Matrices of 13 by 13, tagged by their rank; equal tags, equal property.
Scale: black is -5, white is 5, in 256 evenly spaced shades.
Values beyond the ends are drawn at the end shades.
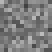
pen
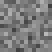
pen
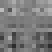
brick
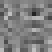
brick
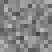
pen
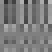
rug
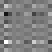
rug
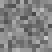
pen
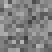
pen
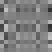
rug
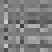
brick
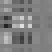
rug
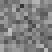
pen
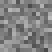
pen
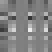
rug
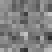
brick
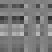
rug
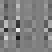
rug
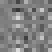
brick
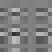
rug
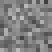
pen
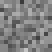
pen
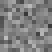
pen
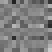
brick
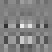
rug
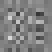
brick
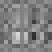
brick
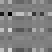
rug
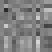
brick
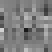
brick
